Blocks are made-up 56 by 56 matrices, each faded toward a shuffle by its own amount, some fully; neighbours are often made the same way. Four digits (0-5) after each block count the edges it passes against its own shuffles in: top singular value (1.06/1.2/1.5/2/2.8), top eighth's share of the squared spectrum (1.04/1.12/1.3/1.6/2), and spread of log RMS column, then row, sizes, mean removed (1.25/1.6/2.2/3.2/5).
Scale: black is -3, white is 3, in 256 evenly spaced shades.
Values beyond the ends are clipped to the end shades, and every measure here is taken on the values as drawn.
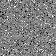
0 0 0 0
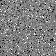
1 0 0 1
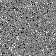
0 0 0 1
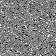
0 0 0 0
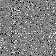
1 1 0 1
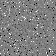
0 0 0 0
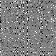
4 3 2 2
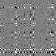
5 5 3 3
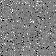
2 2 0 0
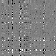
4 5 3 2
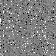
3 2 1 0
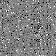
3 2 1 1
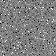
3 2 0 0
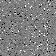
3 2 1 0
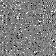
3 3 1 0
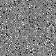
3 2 1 0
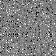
3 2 1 1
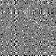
4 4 3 3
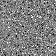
1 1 0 0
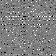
3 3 1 2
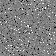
0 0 0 0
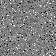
2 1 0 0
